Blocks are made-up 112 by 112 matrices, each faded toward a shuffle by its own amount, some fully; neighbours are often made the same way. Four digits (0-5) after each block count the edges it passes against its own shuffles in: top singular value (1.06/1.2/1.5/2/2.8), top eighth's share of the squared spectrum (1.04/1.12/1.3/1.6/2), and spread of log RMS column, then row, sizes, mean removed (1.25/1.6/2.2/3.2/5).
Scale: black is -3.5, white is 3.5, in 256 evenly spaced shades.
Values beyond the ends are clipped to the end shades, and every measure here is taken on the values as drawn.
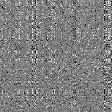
5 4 3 2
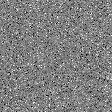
3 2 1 0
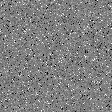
0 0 0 0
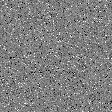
0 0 0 0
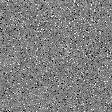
1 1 0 0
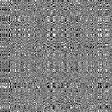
5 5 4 3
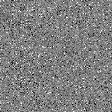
4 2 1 1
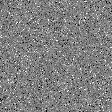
1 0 0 0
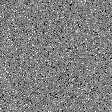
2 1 0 0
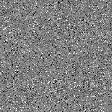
4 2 1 1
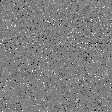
3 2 0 1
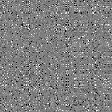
5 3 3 2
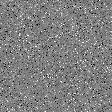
0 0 0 0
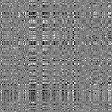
5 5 4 4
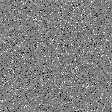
3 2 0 0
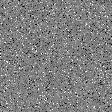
1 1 0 0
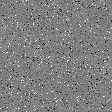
0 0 0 0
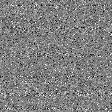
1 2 0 3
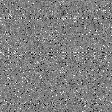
4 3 1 2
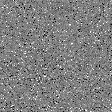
3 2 0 1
